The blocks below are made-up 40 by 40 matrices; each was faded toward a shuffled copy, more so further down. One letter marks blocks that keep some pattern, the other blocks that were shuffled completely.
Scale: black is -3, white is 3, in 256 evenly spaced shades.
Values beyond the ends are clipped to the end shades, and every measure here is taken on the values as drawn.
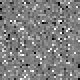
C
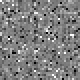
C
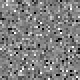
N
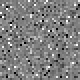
N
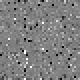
C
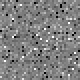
N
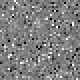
N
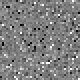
N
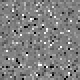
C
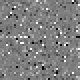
C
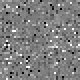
C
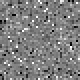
N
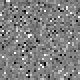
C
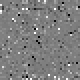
C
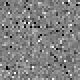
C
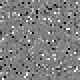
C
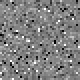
N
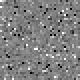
N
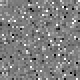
N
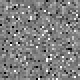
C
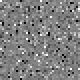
C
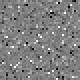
N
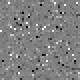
N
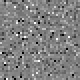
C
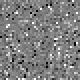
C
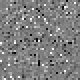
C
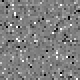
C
